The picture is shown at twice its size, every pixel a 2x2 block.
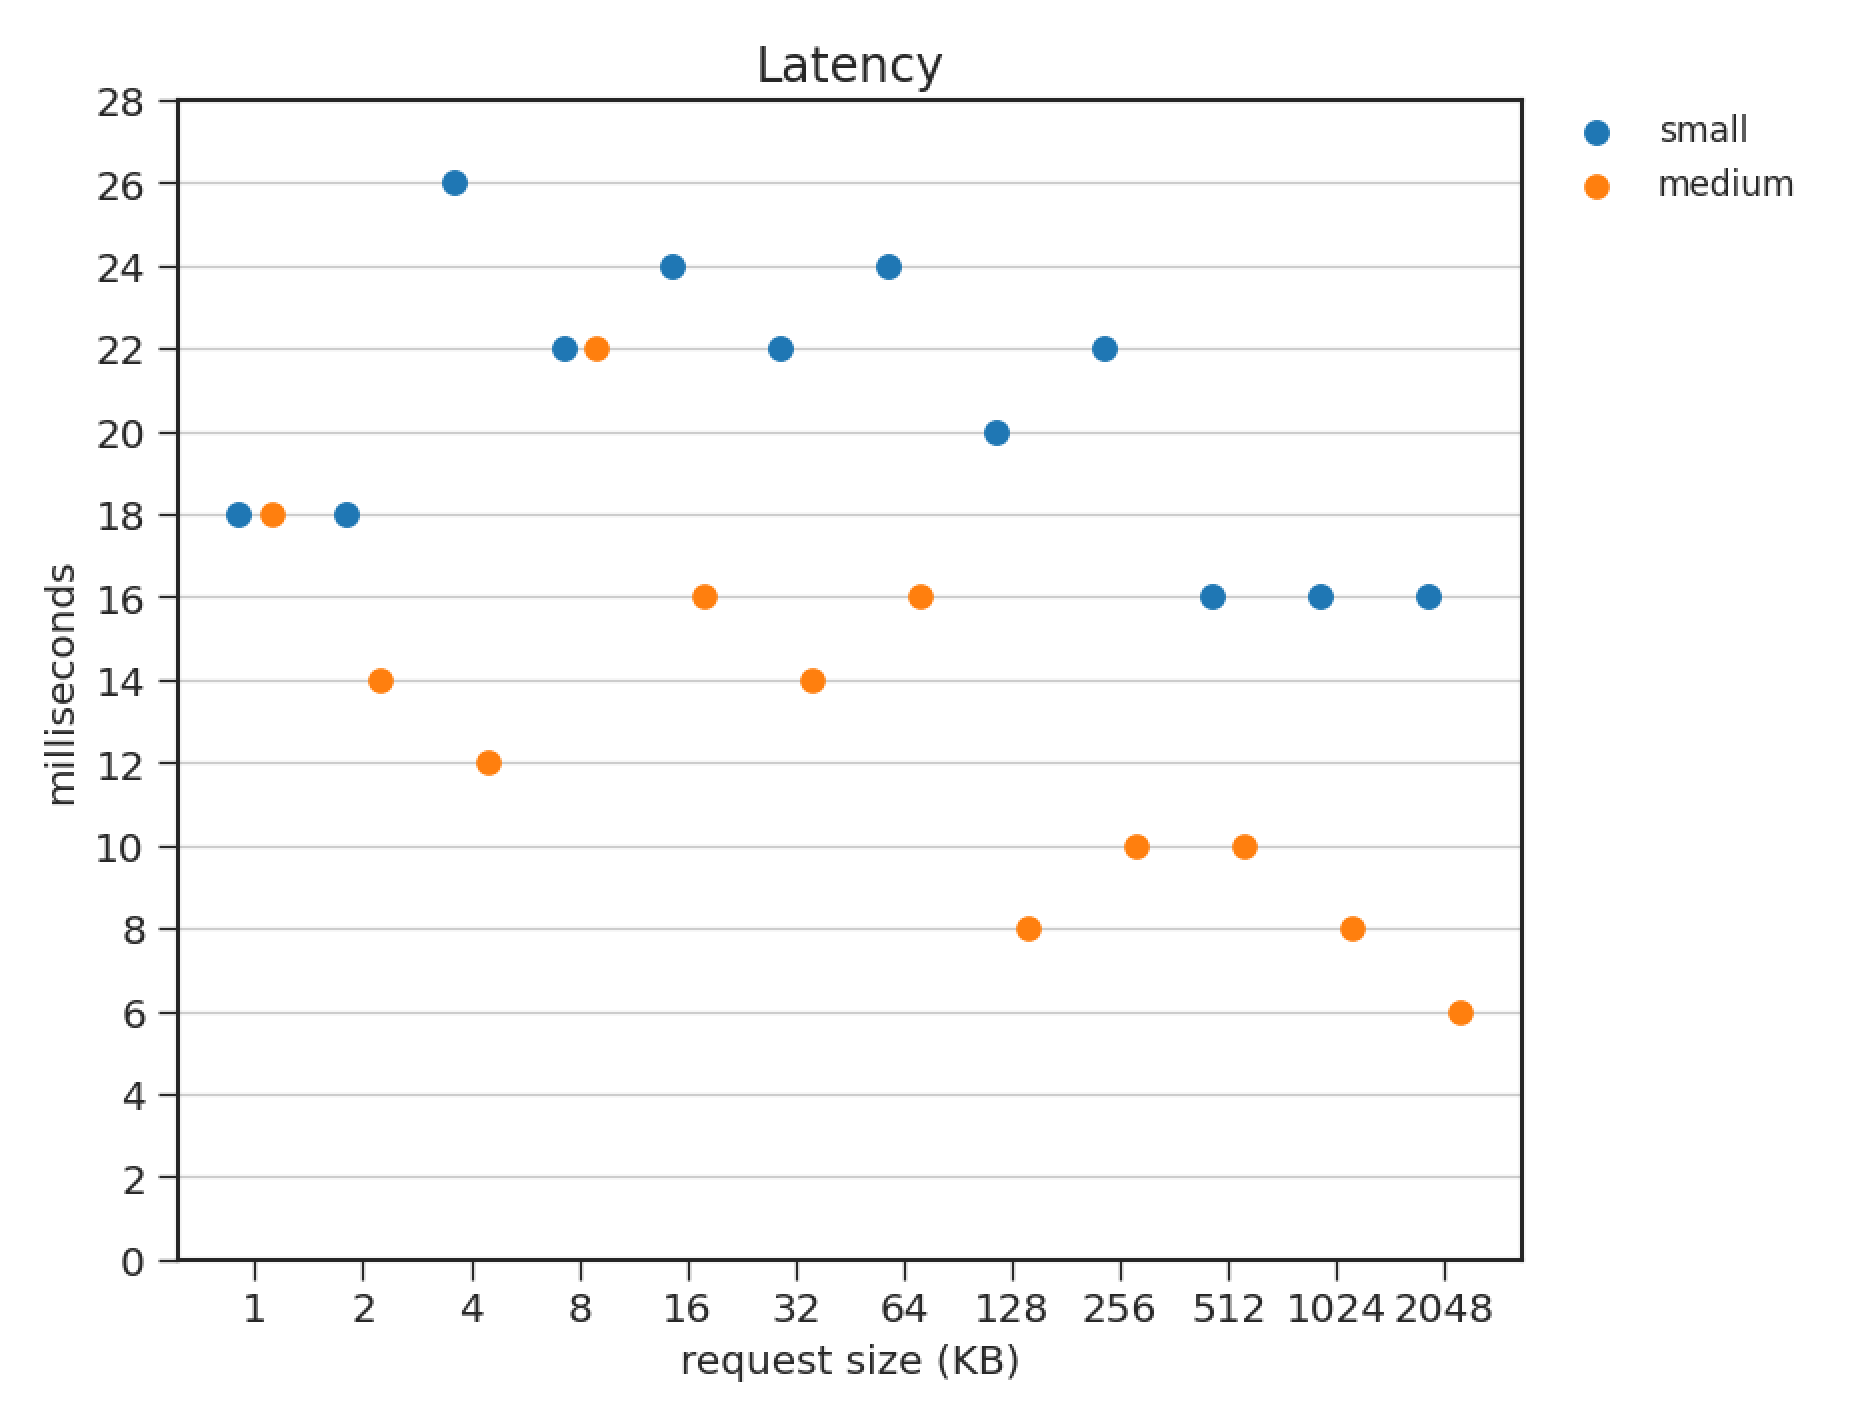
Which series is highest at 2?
small
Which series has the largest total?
small
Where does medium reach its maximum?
8
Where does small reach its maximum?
4
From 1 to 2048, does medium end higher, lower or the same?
lower
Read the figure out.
Title: Latency
x-axis: request size (KB), ticks 1 2 4 8 16 32 64 128 256 512 1024 2048
y-axis: milliseconds, ticks 0 2 4 6 8 10 12 14 16 18 20 22 24 26 28
Legend: small, medium
Values:
small: 18 18 26 22 24 22 24 20 22 16 16 16
medium: 18 14 12 22 16 14 16 8 10 10 8 6
